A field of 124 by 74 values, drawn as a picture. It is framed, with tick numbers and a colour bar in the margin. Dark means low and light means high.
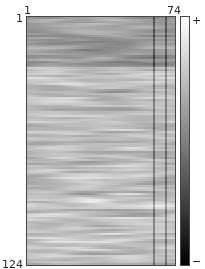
Seam: horizontal, 20% of the way down, the bottom part higher. Odd lines: columns 64 and 70. Average level on the scale: 70%.
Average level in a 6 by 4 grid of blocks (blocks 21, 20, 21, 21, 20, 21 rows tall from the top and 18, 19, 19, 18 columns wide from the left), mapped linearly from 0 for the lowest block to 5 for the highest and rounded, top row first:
1 1 1 0 | 4 4 3 3 | 5 5 4 4 | 4 5 5 3 | 5 5 5 4 | 5 5 5 4
